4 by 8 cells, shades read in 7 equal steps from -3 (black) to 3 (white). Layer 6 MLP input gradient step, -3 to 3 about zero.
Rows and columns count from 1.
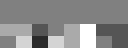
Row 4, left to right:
0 2 -2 2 1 3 0 -1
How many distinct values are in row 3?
4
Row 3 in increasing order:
-1 -1 -1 0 1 1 1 3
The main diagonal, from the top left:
0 0 -1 2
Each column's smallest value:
0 0 -2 0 0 0 -1 -1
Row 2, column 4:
0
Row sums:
0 0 3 5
